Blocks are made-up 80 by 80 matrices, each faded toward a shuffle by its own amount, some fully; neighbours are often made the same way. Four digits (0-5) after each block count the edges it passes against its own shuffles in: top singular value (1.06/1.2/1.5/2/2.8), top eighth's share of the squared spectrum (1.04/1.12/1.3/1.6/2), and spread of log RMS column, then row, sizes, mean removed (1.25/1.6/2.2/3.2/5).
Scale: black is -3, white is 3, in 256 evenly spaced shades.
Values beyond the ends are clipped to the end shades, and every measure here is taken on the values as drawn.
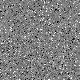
2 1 0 0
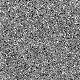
0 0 0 0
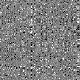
4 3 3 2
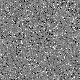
0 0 0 0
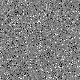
2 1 1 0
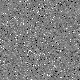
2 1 1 0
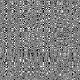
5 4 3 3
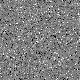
2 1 0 0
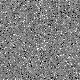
2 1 0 0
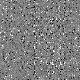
3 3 2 1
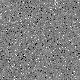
0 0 0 0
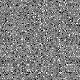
4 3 1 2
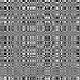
5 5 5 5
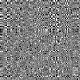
5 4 3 3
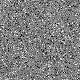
2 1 0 0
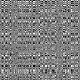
5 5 4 4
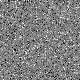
0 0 0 0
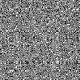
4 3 1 2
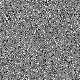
2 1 0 0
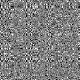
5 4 3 3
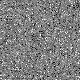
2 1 0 0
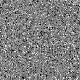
3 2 0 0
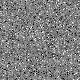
1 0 0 0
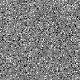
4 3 1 1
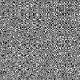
4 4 2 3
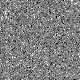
2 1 0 0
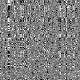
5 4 3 2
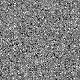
3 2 0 1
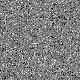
0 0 0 0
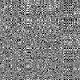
4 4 3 3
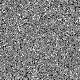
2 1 0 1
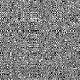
4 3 2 2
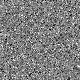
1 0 0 0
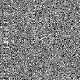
3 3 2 1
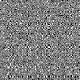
4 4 2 2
